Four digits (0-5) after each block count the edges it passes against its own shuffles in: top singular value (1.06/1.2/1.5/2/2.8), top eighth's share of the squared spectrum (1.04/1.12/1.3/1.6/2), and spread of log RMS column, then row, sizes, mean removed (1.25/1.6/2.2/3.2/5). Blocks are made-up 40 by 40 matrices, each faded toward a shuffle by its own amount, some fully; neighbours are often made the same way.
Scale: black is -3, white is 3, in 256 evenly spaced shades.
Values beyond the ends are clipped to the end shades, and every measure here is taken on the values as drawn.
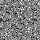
2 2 0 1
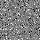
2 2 0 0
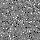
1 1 0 0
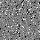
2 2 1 0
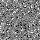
2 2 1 1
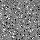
0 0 0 0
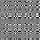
4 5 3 4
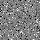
2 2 0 0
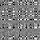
4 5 2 3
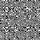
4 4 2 2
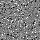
0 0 0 0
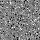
0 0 0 0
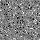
0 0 0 0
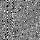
2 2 2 0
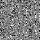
1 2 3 0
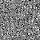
2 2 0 0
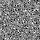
2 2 0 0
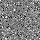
0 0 0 1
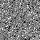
1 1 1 0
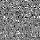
3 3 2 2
